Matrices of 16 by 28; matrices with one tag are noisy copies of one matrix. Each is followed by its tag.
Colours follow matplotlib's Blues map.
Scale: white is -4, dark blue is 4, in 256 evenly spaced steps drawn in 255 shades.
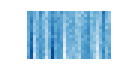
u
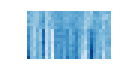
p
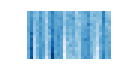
u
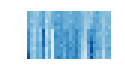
p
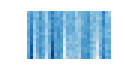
u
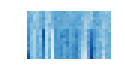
p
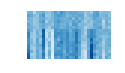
p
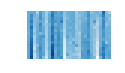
u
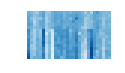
p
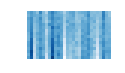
u
